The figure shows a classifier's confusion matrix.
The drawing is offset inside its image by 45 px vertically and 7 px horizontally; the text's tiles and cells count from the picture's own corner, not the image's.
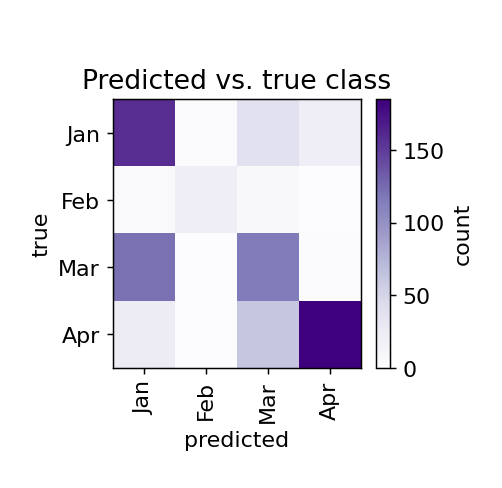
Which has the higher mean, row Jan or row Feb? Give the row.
Jan
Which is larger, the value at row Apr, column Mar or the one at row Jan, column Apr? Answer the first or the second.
the first
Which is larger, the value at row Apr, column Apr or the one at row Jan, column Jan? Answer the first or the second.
the first
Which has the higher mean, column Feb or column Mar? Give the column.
Mar
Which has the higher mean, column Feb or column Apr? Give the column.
Apr
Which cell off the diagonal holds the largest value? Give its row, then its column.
Mar, Jan
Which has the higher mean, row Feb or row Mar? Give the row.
Mar
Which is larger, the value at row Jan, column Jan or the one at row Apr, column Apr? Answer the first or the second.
the second
